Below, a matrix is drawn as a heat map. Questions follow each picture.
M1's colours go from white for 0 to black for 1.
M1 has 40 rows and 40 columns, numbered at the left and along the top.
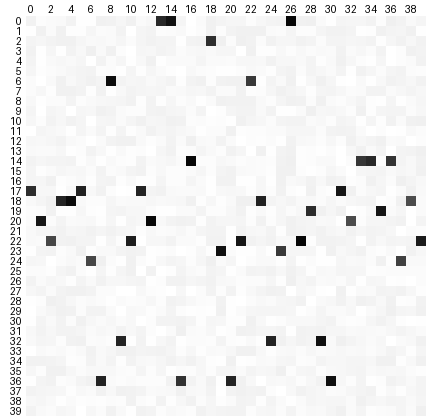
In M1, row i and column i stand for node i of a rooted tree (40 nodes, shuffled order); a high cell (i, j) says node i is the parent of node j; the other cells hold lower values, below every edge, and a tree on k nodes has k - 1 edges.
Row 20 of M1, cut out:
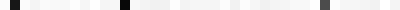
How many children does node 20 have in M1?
3
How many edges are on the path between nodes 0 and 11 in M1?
2
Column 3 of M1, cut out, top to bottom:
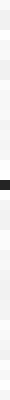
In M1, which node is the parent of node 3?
18
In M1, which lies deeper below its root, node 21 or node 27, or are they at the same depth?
the same depth
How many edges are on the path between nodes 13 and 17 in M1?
2
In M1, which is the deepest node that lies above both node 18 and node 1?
20
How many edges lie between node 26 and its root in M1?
2
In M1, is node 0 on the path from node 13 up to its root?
yes
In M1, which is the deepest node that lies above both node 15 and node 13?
0
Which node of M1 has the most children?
22
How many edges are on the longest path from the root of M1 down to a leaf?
13
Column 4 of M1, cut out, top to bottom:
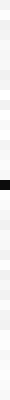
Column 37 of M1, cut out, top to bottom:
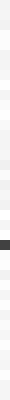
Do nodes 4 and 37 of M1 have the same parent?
no
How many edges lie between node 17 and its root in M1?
0
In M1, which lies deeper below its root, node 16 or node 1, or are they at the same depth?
node 1
